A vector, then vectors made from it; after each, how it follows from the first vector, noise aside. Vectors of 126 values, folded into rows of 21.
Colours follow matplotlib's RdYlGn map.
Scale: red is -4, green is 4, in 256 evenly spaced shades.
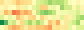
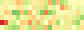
sign-scrambled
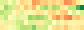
reversed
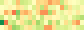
sign-scrambled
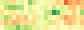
wrapped around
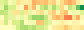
reversed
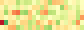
sign-scrambled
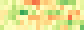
wrapped around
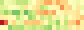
negated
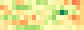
wrapped around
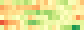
wrapped around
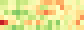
negated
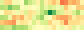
wrapped around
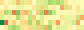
sign-scrambled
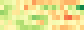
reversed
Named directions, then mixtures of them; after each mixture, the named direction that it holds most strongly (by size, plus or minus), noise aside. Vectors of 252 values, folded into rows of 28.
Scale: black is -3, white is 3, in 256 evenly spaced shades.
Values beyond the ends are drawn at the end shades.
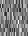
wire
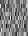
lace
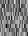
lace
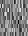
wire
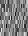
lace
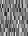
wire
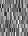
wire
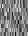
wire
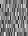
lace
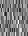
wire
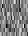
wire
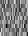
lace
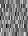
lace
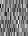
wire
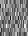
lace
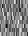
wire
